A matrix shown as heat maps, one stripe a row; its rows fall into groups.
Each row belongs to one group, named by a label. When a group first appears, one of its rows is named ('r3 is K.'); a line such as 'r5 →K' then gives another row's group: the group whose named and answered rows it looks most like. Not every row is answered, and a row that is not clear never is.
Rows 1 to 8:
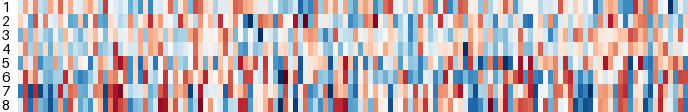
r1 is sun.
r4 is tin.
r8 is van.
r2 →tin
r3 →tin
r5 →van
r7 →van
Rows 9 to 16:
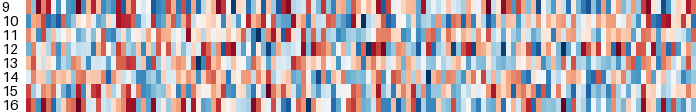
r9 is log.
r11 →tin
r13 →van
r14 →sun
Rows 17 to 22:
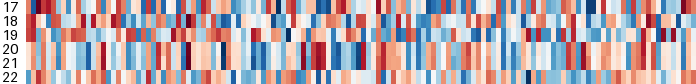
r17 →log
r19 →van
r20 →tin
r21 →tin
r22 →log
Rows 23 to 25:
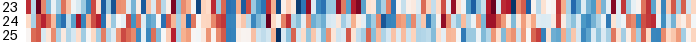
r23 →log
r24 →log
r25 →van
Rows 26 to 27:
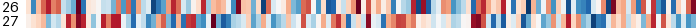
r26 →log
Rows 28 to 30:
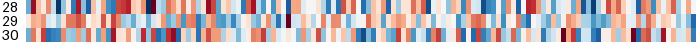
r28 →van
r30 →van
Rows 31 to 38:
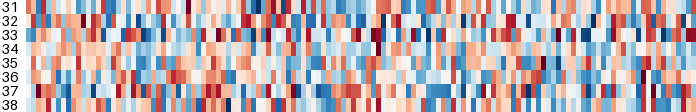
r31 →tin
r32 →sun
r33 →log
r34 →sun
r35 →sun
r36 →van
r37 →log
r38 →log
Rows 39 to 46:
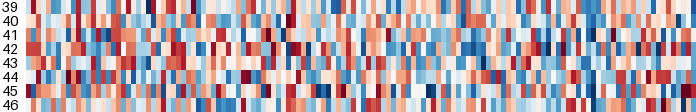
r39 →van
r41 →log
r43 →van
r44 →sun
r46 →sun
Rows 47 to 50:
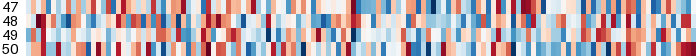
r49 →tin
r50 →log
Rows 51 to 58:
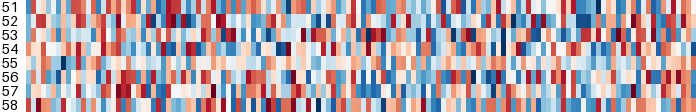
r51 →van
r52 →log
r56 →van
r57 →van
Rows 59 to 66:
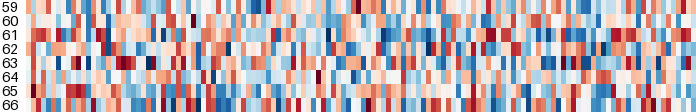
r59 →log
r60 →van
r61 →log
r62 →sun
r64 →tin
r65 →sun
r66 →sun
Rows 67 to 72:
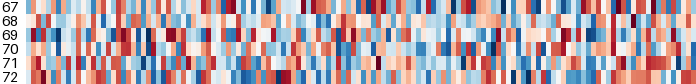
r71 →sun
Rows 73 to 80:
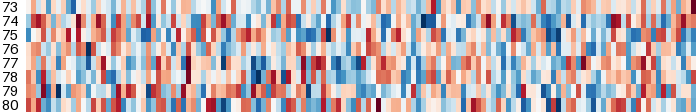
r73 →tin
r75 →sun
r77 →tin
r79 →van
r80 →sun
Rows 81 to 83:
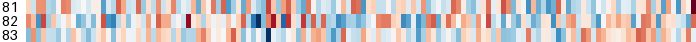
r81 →log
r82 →tin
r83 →tin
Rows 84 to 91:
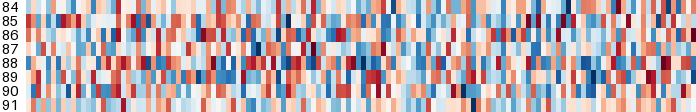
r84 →tin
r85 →van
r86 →log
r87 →tin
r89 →sun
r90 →log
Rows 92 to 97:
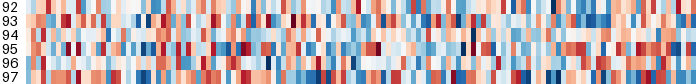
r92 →log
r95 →sun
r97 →sun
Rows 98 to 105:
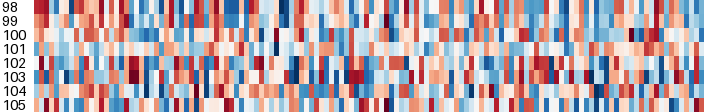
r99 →sun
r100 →sun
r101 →tin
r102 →van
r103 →van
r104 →sun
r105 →log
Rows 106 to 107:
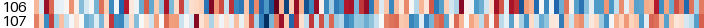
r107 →tin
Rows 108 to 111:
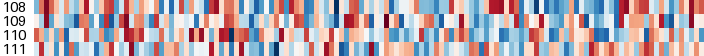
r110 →van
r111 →tin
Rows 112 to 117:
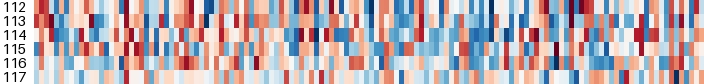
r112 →van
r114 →van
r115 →van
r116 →van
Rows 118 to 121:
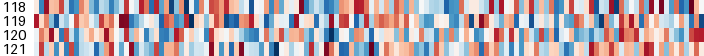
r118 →log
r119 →sun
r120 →log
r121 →tin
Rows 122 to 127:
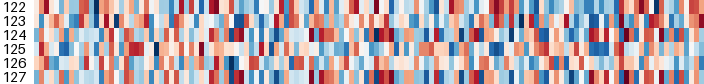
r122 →log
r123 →log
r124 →tin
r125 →van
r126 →sun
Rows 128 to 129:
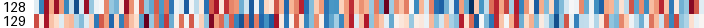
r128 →log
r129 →log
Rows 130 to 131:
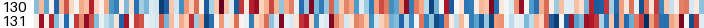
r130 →sun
